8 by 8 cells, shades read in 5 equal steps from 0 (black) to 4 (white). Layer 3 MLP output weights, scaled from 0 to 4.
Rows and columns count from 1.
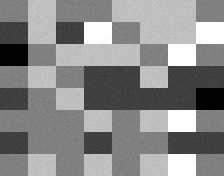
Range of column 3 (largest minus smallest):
2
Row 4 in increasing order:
1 1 1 1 2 2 3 3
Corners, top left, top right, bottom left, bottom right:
2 2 2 2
